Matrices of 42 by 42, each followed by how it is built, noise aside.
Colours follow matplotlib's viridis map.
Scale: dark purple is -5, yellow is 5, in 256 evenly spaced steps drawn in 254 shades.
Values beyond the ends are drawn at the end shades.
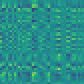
low rank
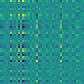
low rank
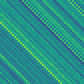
Toeplitz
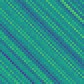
Toeplitz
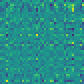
low rank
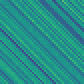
Toeplitz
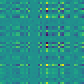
low rank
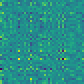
low rank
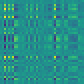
low rank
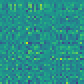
low rank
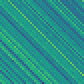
Toeplitz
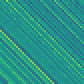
Toeplitz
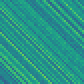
Toeplitz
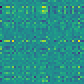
low rank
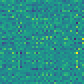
low rank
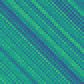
Toeplitz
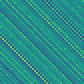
Toeplitz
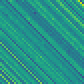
Toeplitz
